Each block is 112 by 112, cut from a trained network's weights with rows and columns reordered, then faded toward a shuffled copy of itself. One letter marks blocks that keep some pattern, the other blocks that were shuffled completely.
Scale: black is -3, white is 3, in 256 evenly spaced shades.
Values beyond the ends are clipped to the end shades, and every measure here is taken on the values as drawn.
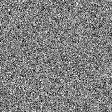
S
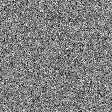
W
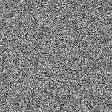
S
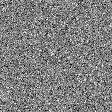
W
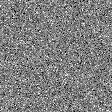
W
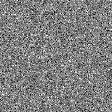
S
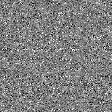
S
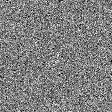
S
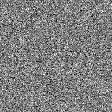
S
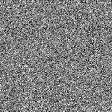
S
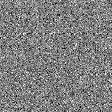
S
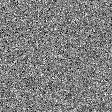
W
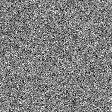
W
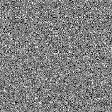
S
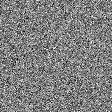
W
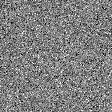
W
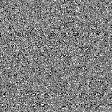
S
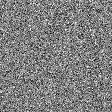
W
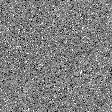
W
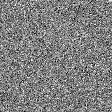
W
